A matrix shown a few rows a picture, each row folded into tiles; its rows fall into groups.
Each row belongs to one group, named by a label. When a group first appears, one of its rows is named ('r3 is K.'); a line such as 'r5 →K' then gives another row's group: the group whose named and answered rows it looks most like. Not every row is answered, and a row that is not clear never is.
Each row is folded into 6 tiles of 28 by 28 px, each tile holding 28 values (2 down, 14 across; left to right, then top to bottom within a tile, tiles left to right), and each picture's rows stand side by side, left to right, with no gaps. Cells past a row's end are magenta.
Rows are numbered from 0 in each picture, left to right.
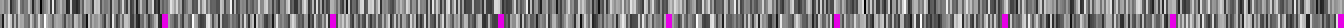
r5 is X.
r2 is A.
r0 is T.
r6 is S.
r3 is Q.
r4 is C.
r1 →C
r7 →S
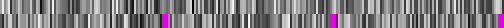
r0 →T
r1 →X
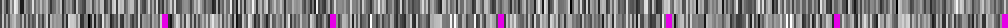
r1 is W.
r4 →T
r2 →T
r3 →A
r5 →Q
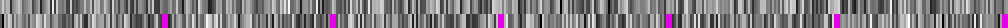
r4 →S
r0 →T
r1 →Q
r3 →C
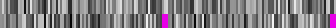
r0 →X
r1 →W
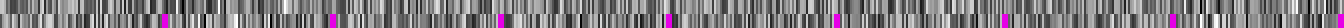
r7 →Q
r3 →S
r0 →A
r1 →Q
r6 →W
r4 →S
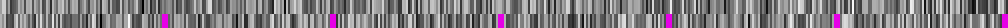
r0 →X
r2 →S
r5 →A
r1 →W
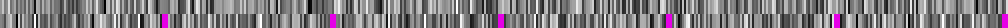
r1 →X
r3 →A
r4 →S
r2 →X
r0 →T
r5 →W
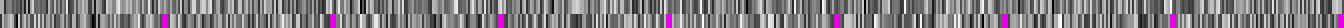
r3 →A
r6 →A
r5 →T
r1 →A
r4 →T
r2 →C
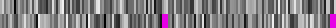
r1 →W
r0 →C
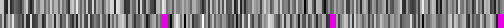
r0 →A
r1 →T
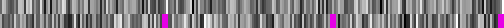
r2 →X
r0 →X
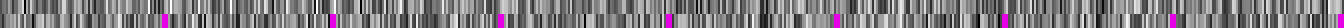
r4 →W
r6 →Q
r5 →X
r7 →S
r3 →C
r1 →C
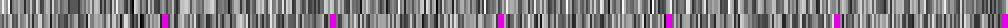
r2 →W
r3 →C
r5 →X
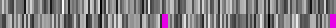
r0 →W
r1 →X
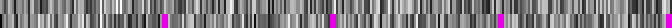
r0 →Q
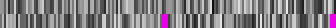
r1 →A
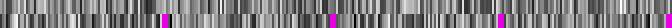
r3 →Q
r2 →A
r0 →S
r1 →T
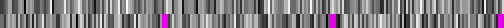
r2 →W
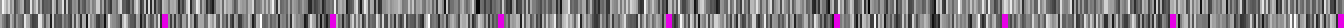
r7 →T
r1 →X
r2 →X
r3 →Q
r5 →C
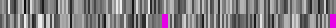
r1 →X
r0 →Q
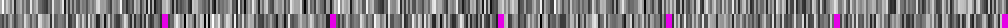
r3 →C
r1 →W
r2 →C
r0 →C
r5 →S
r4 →A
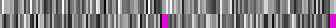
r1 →C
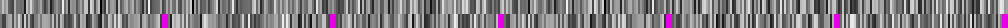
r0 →W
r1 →T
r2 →Q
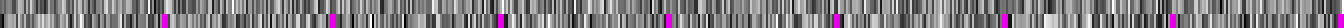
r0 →Q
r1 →A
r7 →X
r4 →W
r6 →Q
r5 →T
